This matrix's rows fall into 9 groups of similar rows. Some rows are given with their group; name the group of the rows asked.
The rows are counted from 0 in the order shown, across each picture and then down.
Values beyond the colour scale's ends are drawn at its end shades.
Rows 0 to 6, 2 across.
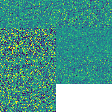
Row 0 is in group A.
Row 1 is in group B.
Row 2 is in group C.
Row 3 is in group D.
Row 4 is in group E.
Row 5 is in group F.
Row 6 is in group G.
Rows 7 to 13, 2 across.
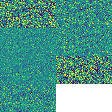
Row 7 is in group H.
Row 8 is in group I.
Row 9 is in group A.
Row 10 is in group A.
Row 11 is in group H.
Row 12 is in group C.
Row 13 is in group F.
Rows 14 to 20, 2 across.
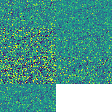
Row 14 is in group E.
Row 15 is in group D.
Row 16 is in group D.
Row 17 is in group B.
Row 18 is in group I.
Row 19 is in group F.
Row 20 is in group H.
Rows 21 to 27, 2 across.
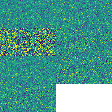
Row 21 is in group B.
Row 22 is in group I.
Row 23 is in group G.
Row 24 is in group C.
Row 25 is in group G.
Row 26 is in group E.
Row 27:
D
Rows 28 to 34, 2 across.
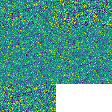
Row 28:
E
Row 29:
B
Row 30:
H
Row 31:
F
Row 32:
I
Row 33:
I
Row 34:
E
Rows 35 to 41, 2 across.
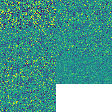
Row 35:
B
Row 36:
F
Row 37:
C
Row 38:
G
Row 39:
E
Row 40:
G
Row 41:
G
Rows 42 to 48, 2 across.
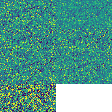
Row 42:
H
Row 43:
H
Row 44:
F
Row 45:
F
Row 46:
H
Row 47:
B
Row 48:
B
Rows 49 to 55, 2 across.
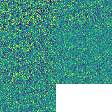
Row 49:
B
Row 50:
C
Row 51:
C
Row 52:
G
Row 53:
C
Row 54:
G
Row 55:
A
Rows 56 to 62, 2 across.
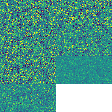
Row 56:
B
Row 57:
D
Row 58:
E
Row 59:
G
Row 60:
E
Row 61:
I
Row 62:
F
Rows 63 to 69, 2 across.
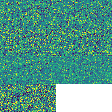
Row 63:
B
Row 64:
C
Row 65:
A
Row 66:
D
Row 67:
D
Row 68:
A
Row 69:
E
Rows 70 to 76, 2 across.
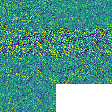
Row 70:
G
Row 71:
D
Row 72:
H
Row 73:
I
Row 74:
H
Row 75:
C
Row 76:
B
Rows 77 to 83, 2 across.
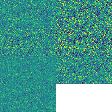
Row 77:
F
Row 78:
H
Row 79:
E
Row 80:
F
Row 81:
G
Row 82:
H
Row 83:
D
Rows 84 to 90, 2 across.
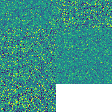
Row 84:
H
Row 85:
A
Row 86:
E
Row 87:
G
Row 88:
C
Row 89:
C
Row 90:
C
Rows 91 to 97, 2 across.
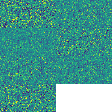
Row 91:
G
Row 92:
B
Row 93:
F
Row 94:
E
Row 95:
C
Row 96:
B
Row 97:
G
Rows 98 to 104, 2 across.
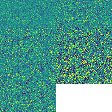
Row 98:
H
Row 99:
G
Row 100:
E
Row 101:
C
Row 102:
H
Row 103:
E
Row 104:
G
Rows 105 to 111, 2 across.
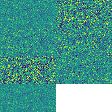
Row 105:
I
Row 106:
G
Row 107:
I
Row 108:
F
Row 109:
B
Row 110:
D
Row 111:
I
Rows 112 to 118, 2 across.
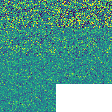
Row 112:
I
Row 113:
E
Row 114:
H
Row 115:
B
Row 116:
G
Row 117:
C
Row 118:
C
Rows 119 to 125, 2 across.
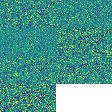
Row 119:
B
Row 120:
C
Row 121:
C
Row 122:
D
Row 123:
D
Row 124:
E
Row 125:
G
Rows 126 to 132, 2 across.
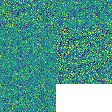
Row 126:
F
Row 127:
H
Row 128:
B
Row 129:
E
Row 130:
C
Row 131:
D
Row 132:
C
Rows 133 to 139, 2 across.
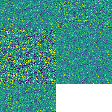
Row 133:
I
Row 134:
G
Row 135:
H
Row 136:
I
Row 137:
I
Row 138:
I
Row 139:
A
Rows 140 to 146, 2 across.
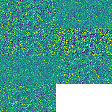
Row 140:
B
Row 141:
H
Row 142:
E
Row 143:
A
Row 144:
F
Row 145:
I
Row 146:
G
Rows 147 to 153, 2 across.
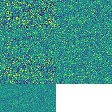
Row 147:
H
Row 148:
C
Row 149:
E
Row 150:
A
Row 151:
F
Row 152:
G
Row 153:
C
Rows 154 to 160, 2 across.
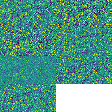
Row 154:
B
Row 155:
B
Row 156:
F
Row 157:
A
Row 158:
C
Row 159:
H
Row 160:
E
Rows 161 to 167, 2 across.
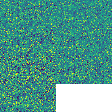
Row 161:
A
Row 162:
G
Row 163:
H
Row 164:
E
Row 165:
G
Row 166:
C
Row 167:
F
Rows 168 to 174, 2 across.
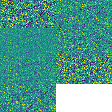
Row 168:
I
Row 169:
D
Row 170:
A
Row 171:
G
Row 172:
A
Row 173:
A
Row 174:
H
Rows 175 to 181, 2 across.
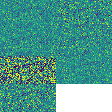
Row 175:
F
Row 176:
I
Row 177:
F
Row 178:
E
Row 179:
H
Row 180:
A
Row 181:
B
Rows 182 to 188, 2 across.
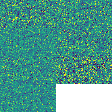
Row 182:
G
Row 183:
A
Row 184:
A
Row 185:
F
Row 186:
I
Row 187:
B
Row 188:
I
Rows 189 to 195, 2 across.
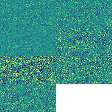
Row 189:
D
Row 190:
H
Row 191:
G
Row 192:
F
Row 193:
D
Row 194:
A
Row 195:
E
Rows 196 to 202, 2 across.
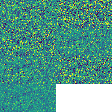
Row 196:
G
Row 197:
I
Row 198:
F
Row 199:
E
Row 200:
E
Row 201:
F
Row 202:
E
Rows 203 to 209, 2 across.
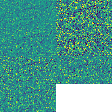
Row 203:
A
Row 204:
D
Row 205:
D
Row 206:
C
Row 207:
A
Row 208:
F
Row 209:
A
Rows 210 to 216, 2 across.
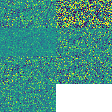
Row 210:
E
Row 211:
I
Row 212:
I
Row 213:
F
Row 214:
E
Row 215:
C
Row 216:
A
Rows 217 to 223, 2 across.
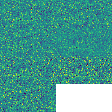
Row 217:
F
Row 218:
I
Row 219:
I
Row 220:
F
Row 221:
F
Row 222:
F
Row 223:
D
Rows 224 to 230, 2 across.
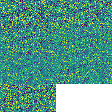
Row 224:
C
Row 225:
I
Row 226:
I
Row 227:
A
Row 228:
I
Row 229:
E
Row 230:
A
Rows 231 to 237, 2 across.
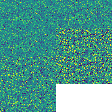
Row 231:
C
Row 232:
C
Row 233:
C
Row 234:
A
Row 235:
I
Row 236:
A
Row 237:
G
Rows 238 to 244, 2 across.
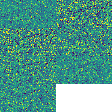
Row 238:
C
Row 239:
D
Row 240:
A
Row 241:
F
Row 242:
A
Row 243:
B
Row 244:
I
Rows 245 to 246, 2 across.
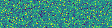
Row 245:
I
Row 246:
A
